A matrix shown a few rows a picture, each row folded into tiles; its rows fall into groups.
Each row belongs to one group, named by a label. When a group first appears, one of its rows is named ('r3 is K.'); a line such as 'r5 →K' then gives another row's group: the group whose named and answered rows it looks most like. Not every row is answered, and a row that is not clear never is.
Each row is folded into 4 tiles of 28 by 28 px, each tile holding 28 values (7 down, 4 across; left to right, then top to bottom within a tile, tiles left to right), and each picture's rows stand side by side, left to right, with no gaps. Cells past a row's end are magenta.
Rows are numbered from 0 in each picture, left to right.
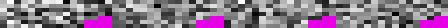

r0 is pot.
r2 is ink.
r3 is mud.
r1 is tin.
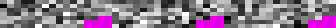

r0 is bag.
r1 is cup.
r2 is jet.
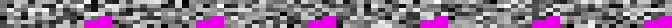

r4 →mud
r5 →cup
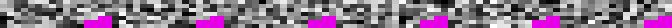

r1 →jet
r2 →bag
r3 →ink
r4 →ink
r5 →tin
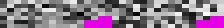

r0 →ink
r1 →bag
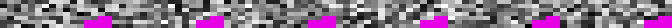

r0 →bag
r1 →tin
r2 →cup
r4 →pot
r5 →ink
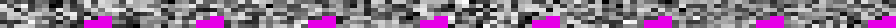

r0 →cup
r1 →tin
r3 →jet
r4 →bag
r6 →ink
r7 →mud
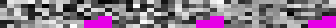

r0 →ink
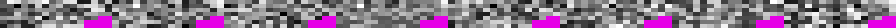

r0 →ink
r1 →cup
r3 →cup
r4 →ink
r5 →bag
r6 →jet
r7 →cup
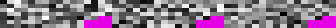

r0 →tin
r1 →bag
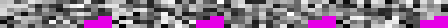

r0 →pot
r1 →pot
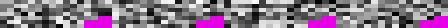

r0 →pot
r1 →pot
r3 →mud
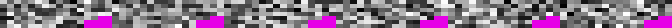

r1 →cup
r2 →bag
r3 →cup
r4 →tin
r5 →bag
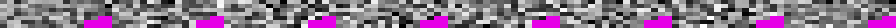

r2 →tin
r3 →mud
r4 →tin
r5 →mud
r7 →mud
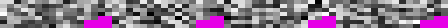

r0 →pot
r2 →tin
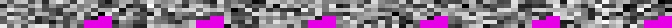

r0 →mud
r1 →ink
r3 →mud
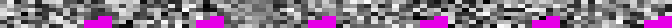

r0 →pot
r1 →tin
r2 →cup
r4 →bag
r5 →jet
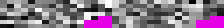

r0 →tin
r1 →pot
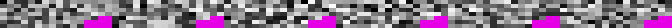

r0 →bag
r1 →jet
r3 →jet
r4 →pot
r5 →mud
